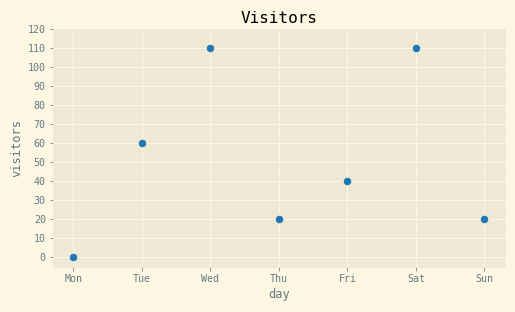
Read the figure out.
Title: Visitors
x-axis: day, ticks Mon Tue Wed Thu Fri Sat Sun
y-axis: visitors, ticks 0 10 20 30 40 50 60 70 80 90 100 110 120
Values:
0 60 110 20 40 110 20
